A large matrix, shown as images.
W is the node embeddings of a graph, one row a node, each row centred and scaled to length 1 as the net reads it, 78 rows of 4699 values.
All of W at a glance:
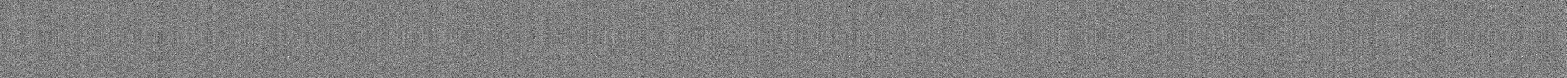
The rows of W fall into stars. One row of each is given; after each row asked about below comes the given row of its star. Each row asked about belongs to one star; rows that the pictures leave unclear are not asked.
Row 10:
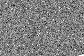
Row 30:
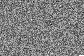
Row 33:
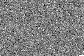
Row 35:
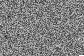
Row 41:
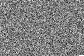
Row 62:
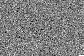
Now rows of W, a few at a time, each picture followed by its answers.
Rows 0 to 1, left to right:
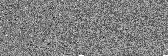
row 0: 41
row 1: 62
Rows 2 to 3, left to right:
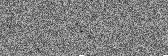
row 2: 30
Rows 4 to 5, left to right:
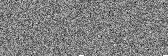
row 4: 35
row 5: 30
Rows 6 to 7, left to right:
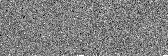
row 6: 30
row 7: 30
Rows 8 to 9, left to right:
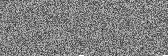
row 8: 30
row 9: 35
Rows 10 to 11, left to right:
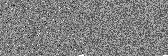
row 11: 35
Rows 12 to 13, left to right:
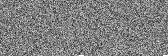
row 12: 30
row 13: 62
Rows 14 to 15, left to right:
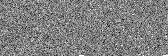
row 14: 62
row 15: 10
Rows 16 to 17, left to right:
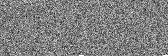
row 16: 41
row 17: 10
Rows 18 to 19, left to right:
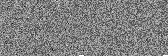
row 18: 10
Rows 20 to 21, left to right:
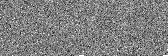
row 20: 33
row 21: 62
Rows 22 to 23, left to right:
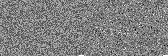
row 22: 41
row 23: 33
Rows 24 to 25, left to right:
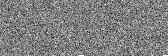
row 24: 10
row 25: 62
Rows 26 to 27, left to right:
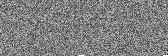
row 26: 10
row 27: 33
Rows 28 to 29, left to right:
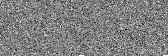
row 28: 30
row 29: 62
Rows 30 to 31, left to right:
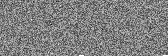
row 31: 41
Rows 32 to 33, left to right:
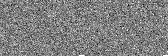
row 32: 41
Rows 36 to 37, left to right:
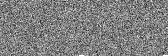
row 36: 30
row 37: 30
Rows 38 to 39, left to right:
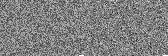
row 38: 33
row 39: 41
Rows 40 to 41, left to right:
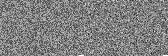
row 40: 10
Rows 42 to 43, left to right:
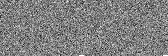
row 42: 30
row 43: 30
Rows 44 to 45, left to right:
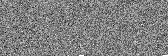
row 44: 62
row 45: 10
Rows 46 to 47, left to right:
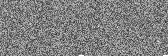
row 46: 41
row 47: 35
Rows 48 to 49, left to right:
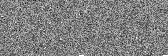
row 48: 33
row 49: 35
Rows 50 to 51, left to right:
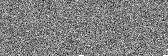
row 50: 41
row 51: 62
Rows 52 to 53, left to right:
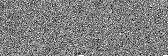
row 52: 41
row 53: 35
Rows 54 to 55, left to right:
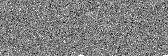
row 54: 35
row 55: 10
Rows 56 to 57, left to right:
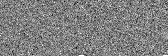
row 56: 30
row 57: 30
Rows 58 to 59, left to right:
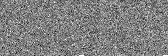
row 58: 33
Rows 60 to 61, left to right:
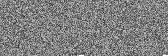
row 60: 41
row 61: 62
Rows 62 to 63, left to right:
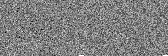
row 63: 35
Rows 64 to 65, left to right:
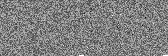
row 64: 10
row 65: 10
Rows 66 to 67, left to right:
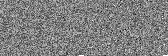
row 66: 41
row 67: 62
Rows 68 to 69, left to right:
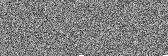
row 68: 41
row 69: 33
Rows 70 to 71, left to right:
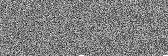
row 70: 41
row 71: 33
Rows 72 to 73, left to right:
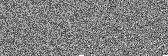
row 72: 35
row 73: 62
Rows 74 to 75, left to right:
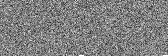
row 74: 41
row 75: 30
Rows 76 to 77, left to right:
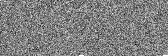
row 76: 30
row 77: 35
